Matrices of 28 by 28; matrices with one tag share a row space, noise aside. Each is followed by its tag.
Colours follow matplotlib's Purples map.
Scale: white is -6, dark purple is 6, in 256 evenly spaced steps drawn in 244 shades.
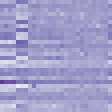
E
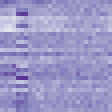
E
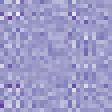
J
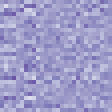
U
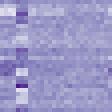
E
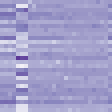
E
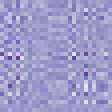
J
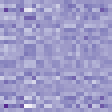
U
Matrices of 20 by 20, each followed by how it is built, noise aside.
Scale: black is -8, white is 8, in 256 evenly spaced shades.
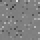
sparse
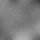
smooth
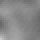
smooth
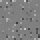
sparse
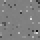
sparse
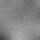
smooth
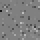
sparse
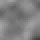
smooth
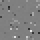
sparse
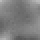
smooth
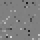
sparse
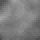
smooth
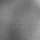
smooth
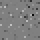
sparse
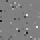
sparse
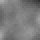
smooth
